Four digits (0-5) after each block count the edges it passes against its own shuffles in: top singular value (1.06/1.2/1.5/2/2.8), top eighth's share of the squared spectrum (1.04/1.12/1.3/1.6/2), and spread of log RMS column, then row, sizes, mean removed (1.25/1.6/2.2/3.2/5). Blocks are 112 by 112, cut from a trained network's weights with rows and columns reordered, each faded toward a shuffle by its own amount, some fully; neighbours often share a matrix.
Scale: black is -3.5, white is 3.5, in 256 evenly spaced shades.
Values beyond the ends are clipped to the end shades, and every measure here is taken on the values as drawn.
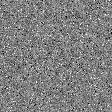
0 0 0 0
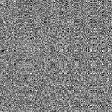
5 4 2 3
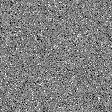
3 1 0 0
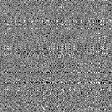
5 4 3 4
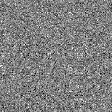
4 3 1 2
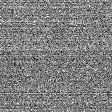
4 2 0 1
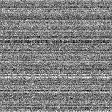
5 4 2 3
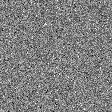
0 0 0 0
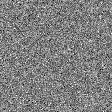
0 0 0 0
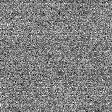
2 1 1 0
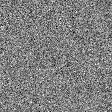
0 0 0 0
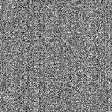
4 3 2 2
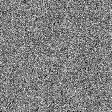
1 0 0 0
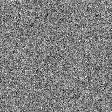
2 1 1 0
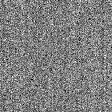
3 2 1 1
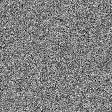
2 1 0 0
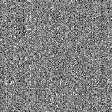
3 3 2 2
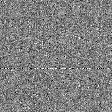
3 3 1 2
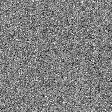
2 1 0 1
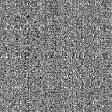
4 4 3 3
